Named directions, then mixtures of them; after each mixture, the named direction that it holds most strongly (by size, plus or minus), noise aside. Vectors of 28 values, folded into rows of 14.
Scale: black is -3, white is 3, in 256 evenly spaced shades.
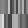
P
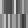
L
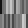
L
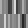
L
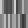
L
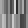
L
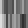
L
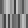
L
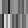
P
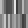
L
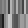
P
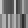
L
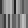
L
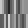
L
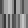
L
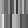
P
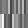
P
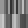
P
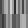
L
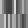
L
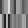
L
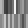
L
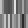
L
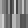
P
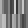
L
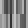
L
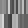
P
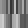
P
